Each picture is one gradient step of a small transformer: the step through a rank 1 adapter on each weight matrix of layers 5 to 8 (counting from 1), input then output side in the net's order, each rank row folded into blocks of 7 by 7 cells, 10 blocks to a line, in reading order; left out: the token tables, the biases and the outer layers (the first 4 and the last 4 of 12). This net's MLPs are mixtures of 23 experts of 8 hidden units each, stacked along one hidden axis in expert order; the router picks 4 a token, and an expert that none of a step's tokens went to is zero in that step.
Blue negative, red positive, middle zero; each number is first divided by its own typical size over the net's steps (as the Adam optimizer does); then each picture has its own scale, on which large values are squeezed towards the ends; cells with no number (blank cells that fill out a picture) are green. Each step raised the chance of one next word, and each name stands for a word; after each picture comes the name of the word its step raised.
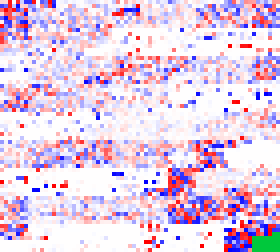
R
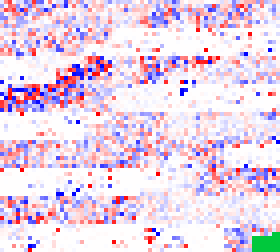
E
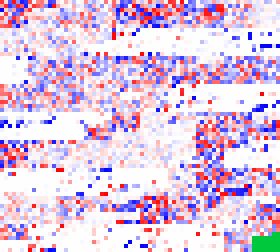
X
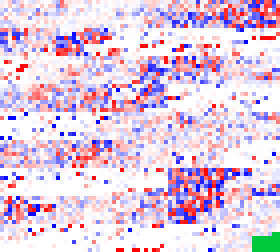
R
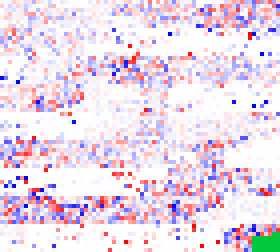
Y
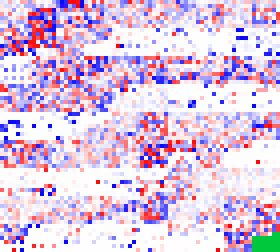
X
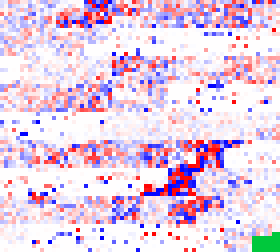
R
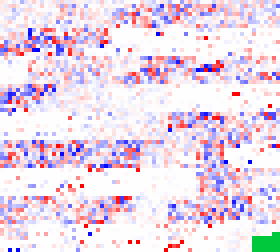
E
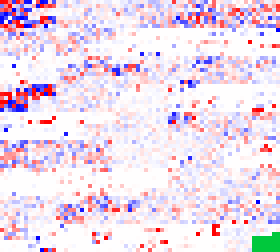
E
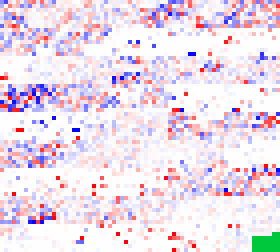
E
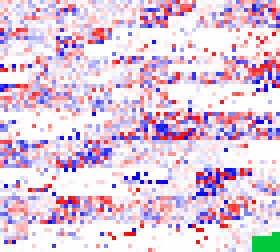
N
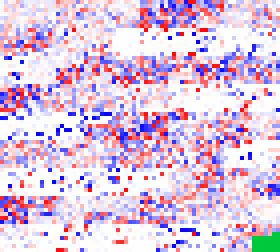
X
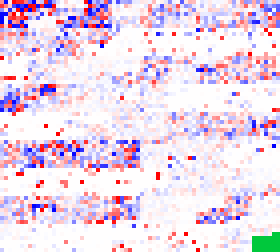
E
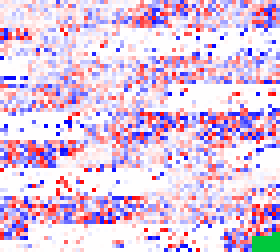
X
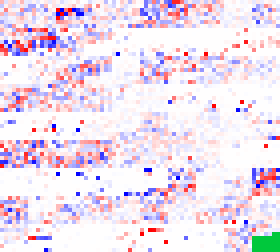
N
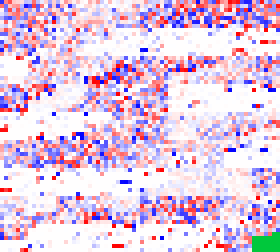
R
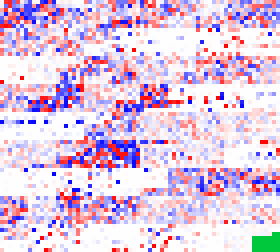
R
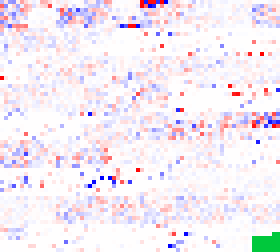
N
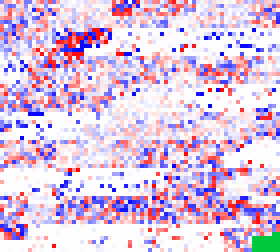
X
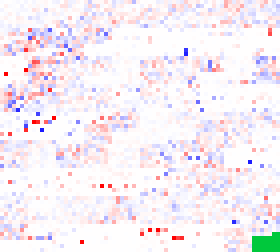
E
